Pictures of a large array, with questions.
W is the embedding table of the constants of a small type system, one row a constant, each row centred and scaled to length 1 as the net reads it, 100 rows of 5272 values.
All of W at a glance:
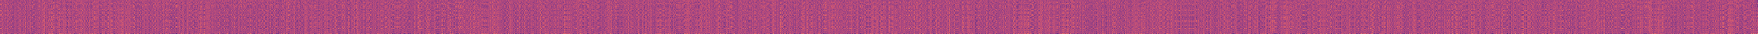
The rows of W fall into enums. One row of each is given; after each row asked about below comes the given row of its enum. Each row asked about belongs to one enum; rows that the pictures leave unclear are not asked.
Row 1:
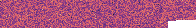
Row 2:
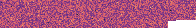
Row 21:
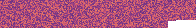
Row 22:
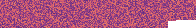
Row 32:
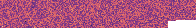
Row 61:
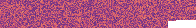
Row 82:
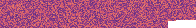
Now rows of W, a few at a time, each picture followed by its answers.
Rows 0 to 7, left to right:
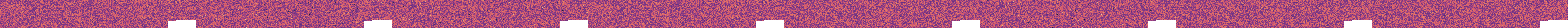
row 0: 61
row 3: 61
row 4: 21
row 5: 2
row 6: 21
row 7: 21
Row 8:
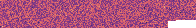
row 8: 32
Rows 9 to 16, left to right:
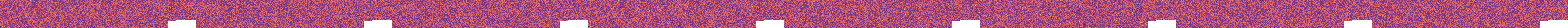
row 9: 32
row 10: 61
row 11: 82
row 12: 32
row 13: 2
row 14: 1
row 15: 22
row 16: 21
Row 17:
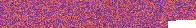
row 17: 1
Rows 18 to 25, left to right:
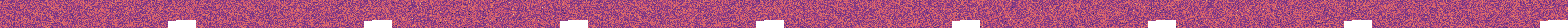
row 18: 21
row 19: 21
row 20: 2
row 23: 32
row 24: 32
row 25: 82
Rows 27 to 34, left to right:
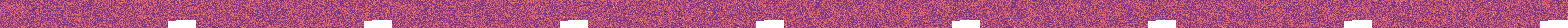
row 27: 61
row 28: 22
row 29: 61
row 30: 2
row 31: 32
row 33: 21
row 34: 2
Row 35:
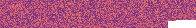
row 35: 82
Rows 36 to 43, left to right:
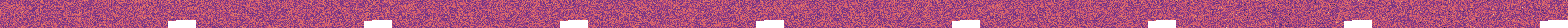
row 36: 61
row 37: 22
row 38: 82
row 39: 21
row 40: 82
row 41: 82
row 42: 1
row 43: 2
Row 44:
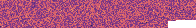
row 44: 32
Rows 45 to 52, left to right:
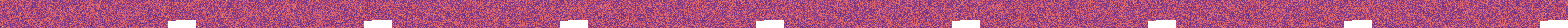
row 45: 32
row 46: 32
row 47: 21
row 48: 82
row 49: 22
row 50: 82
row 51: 21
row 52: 22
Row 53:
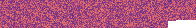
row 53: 21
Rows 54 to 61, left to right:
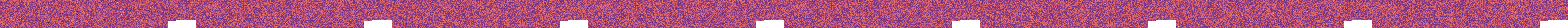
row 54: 2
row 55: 82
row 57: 82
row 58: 82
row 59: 21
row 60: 32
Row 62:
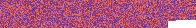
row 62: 61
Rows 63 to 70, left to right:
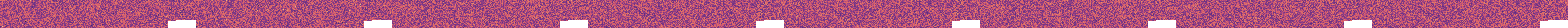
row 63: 32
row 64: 32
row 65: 61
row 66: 22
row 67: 22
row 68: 61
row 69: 82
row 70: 22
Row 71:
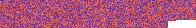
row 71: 21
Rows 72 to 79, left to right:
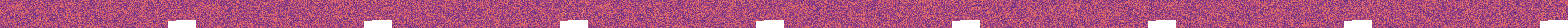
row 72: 82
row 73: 61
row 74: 22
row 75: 82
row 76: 61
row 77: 32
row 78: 21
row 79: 22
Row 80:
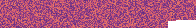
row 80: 22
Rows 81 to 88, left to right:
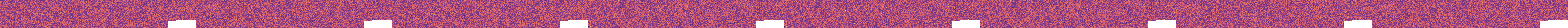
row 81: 21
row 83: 21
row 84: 32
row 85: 32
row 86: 32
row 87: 61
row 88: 82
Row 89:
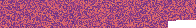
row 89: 21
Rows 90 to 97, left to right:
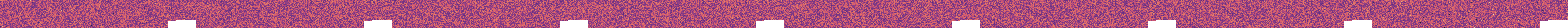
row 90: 32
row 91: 61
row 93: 61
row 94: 82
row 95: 22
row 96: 22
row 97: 2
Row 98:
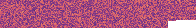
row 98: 61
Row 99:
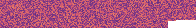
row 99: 82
